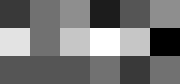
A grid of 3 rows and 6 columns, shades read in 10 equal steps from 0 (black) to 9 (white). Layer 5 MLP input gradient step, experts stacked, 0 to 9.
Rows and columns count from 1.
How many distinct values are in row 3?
3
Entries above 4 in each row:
2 4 0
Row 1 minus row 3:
-1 1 2 -3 1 1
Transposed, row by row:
2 8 3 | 4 4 3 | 5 7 3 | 1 9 4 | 3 7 2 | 5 0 4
